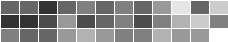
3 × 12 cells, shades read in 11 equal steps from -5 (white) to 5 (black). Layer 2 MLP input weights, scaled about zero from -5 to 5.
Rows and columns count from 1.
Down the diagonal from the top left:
1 3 1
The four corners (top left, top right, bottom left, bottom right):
1 -3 0 -5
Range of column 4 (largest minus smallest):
2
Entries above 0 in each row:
7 6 2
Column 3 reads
3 2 1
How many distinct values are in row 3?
5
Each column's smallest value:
0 1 1 -1 -2 -1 0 0 -2 -4 -3 -5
